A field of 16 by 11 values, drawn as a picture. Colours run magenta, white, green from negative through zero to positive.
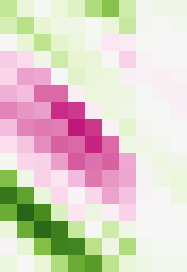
A vertical seam about 70% of the way across splits the table, and the right part is calmer. No row or column stands out. Overall the values sit about 50% of the way up the scale. The grain runs diagonally down to the right.
